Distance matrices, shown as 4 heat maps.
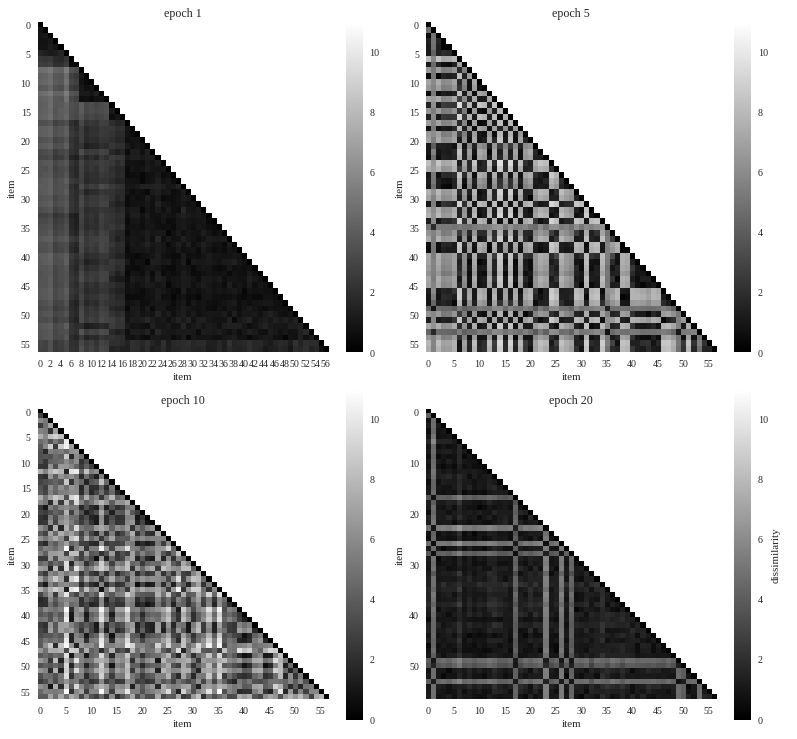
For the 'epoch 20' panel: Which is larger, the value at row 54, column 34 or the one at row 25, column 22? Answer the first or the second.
the first
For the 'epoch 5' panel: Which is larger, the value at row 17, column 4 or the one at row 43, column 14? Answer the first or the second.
the second
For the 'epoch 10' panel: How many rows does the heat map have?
57
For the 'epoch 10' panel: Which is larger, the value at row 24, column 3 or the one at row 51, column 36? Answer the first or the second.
the second
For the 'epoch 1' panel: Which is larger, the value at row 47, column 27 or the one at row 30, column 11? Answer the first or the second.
the second
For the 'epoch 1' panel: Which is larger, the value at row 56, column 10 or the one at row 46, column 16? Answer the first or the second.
the first
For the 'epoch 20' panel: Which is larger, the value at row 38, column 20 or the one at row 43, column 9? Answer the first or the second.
the first
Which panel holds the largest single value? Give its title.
epoch 10
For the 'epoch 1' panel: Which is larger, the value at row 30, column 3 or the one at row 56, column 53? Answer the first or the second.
the first
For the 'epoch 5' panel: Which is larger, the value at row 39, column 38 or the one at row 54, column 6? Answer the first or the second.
the second
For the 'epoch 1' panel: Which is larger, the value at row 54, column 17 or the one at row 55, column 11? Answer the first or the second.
the second
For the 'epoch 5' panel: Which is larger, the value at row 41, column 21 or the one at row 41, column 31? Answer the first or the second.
the second
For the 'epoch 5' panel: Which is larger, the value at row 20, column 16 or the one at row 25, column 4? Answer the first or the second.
the first
